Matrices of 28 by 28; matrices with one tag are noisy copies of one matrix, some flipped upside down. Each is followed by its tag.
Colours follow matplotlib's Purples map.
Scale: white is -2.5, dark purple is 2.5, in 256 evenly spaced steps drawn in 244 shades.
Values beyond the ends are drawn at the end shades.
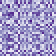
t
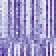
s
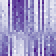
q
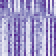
s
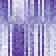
q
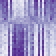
q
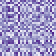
t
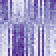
q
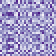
t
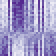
q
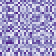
t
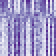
s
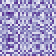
t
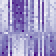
q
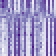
s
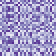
t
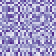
t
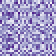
t
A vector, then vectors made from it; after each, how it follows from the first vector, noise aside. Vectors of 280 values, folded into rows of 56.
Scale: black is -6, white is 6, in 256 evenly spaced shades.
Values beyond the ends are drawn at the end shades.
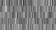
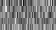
scaled up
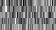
scaled up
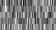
scaled up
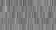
shrunk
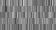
negated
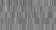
shrunk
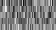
scaled up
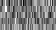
scaled up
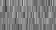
negated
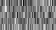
scaled up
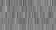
shrunk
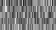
scaled up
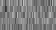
negated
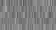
shrunk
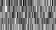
scaled up
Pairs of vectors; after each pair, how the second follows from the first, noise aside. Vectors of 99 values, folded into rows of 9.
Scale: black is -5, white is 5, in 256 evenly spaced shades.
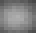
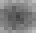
negated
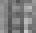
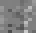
partly zeroed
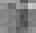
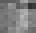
negated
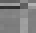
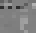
partly zeroed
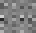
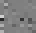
partly zeroed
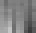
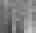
negated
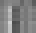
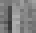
negated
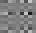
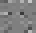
partly zeroed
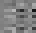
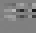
partly zeroed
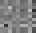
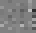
partly zeroed
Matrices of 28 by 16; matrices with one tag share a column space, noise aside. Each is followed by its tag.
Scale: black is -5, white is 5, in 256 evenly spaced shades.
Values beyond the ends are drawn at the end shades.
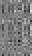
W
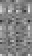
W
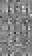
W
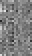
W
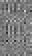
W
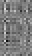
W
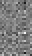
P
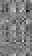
W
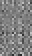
P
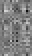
W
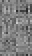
W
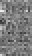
W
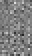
P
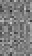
W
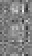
W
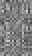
W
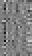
W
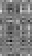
W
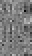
W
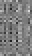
W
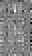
W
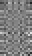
P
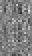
W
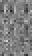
W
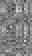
W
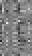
W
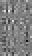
W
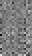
P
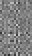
P
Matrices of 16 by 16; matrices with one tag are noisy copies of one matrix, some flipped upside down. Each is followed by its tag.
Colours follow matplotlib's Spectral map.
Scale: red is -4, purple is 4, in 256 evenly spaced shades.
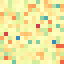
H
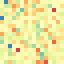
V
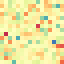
H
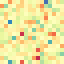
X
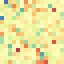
V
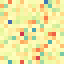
X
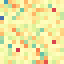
V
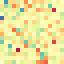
V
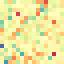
V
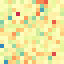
V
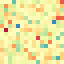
H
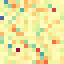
V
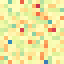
X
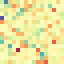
V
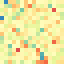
V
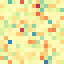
X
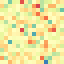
X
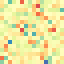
X
